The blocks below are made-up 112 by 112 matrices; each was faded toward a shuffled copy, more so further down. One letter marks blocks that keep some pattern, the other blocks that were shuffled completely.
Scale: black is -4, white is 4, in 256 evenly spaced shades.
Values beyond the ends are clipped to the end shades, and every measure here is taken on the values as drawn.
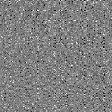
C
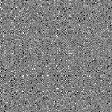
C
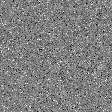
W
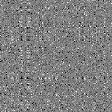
C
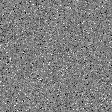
W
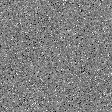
W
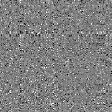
C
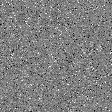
W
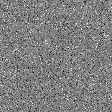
W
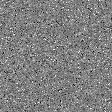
W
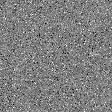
W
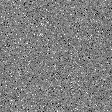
W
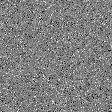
W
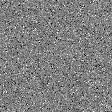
W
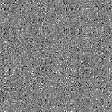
C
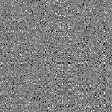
C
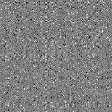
C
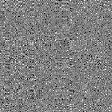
C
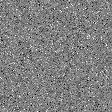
W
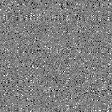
C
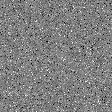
W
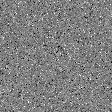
W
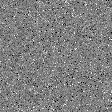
W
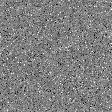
W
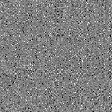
C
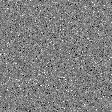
W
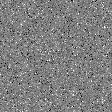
W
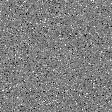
W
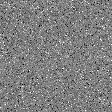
W
